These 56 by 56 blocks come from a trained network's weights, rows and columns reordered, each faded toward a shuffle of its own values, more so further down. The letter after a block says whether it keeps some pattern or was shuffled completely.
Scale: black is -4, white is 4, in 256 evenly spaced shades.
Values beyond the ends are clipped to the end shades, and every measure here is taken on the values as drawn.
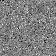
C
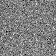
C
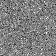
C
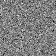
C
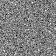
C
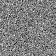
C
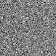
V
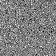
C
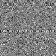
V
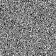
C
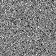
C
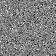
C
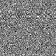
V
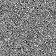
C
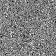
C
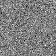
C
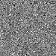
V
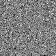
C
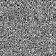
V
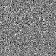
V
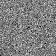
C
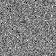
V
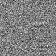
V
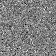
C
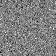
C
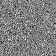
C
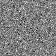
C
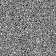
C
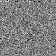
V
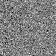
V
